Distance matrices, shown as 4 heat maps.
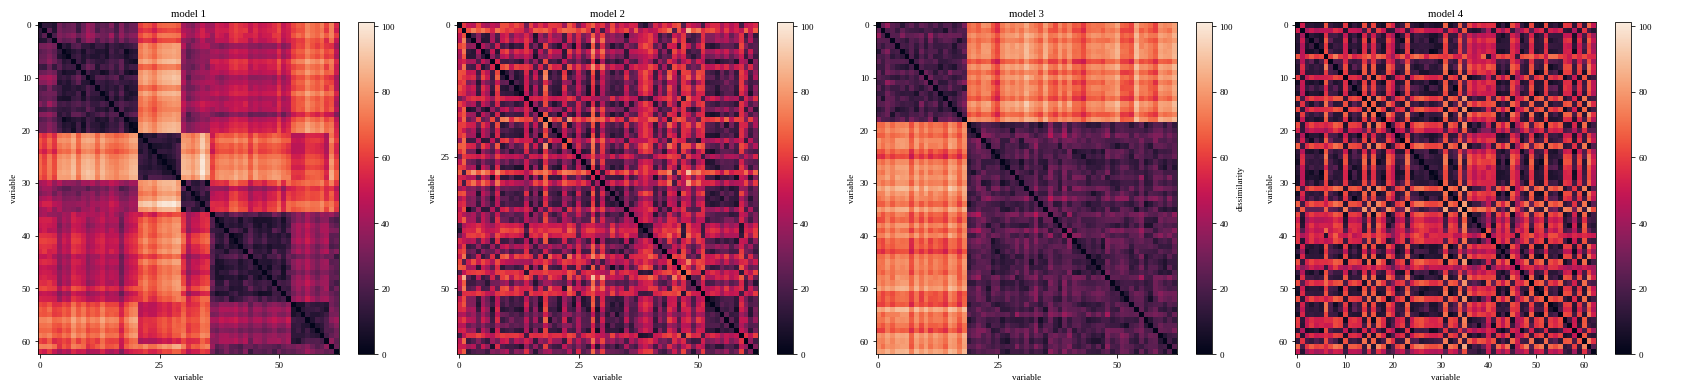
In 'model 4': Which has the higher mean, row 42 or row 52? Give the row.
52
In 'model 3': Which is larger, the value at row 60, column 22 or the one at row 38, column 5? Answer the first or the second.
the second
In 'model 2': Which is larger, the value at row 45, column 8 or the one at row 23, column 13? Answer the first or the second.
the first
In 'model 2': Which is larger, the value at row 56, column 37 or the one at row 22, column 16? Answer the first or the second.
the first
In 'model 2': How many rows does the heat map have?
63
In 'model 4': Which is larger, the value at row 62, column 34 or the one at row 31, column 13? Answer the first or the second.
the second
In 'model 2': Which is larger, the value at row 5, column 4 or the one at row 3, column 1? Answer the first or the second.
the second
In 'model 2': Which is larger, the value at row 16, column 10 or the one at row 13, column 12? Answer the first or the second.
the first
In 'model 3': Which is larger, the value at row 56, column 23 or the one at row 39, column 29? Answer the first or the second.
the second
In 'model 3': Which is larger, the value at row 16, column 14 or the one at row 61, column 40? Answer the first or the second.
the second
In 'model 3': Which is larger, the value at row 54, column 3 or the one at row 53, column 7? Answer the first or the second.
the first
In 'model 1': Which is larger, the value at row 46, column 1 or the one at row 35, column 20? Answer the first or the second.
the first
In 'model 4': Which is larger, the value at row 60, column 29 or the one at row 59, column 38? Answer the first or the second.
the first
